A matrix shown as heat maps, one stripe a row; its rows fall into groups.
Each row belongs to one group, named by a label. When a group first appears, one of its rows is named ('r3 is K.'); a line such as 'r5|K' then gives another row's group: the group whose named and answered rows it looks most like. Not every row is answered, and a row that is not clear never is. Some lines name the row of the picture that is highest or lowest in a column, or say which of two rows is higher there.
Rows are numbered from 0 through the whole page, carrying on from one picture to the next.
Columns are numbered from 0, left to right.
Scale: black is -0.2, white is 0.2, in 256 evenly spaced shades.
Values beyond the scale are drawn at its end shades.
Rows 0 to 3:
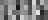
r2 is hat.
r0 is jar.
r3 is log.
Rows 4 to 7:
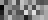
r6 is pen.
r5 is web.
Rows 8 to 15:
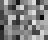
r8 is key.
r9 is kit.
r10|key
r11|log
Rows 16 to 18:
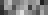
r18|kit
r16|hat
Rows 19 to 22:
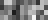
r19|jar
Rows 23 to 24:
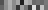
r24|jar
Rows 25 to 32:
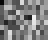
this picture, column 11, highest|29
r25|web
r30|key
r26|jar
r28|jar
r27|kit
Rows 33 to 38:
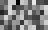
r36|kit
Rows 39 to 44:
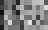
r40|kit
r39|web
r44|pen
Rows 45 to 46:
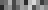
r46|web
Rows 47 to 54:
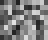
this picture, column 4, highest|50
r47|web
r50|kit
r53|key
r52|key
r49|hat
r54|pen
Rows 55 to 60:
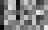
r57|web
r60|pen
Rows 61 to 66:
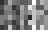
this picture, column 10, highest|66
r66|jar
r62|key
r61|jar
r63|web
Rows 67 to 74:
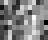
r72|pen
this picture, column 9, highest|73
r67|key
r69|kit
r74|hat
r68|web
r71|hat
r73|hat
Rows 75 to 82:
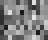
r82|hat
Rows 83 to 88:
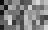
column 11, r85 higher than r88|No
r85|pen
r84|log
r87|hat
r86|hat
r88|pen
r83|pen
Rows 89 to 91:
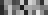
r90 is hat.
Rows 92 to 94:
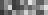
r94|pen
